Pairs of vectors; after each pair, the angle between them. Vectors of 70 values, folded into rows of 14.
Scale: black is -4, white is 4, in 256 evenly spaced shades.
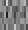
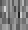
orthogonal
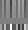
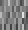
partly opposed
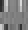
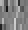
partly opposed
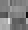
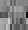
nearly parallel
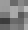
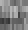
nearly parallel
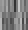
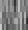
nearly parallel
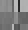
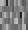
orthogonal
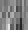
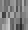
nearly parallel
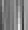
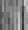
nearly parallel
